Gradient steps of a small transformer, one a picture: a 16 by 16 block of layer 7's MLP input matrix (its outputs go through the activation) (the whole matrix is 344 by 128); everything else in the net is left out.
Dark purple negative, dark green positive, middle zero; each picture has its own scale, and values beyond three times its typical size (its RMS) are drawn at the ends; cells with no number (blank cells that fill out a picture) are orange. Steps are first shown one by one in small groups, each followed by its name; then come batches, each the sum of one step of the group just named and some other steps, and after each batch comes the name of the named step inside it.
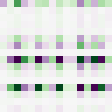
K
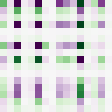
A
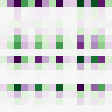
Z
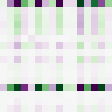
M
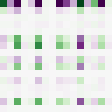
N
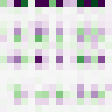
M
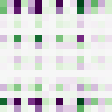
Z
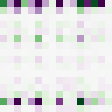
N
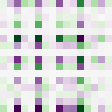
Z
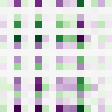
M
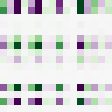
Z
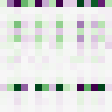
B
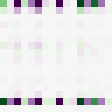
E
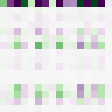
B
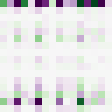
E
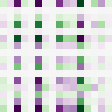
B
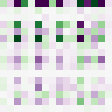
B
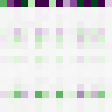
B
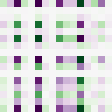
B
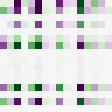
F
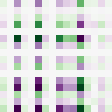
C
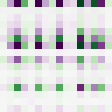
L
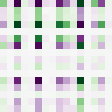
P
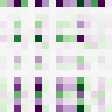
C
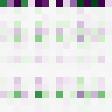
P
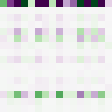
L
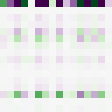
L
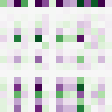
C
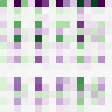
P
